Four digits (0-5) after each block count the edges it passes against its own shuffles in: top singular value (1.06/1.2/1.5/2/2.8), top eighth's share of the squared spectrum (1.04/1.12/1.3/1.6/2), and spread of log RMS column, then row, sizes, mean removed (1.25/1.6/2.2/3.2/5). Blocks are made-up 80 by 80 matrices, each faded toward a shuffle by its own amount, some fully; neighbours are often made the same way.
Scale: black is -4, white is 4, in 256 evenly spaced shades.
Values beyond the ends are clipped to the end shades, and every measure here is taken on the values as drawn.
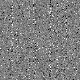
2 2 2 0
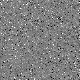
2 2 1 0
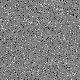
0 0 0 0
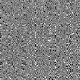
4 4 3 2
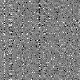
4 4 2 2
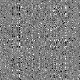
4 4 3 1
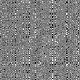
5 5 3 2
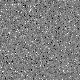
1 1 0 0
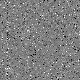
2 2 1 0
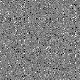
4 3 2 1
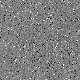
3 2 0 0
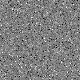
2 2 0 0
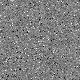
1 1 0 0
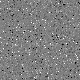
2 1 0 0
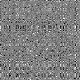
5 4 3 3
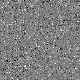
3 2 1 0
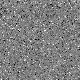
2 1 0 0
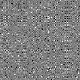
5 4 2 2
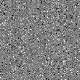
3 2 1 0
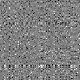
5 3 2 2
